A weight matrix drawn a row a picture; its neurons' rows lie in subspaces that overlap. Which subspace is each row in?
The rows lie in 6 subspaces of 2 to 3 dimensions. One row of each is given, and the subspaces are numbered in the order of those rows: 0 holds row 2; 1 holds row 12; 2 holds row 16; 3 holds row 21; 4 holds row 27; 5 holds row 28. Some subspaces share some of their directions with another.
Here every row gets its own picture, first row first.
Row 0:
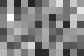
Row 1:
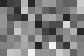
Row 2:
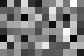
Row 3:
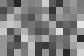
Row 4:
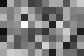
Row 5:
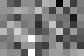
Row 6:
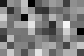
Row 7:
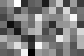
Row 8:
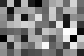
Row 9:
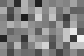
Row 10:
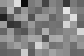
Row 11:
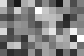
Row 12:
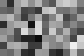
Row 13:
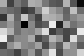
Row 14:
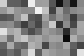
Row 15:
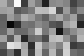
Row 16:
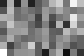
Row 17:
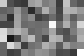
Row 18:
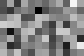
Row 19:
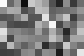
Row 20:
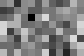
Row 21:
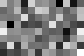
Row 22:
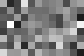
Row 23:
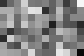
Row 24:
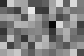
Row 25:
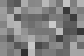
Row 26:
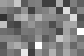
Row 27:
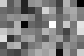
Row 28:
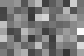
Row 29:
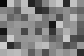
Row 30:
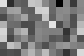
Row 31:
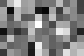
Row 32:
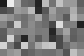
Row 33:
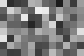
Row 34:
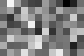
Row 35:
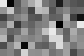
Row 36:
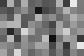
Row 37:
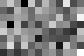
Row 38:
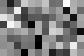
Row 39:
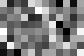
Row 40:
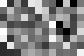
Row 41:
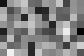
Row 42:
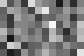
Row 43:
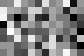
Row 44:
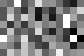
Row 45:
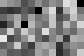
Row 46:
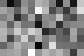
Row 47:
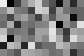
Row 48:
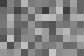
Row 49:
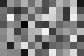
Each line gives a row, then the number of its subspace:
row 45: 4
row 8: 0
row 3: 5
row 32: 3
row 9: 0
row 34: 1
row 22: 3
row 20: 5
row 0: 2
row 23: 4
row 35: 3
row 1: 2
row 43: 5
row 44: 0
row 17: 4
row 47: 3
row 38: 1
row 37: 3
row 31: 2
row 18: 5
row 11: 0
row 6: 2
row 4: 4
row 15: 5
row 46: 2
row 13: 4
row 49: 4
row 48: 4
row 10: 1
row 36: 5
